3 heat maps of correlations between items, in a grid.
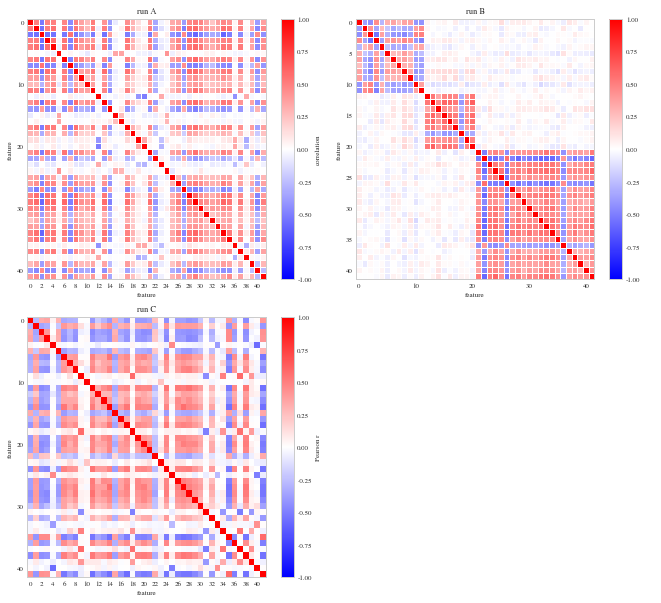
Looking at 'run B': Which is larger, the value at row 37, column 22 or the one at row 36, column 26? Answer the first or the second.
the second
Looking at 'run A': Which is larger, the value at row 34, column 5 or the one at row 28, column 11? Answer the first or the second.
the second
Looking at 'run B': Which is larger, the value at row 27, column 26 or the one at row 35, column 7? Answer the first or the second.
the second
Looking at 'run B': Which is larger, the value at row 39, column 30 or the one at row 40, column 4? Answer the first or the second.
the first
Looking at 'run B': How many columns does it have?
42
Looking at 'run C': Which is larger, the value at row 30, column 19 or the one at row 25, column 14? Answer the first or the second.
the first
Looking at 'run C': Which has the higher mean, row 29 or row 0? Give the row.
29
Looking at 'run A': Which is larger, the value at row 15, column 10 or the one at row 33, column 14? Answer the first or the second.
the first
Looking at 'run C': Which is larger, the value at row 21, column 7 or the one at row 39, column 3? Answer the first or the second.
the first
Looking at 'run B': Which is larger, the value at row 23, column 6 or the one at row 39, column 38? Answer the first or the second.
the second
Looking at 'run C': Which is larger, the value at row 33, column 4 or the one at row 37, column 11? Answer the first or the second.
the second
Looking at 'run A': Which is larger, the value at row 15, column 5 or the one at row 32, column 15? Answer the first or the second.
the first
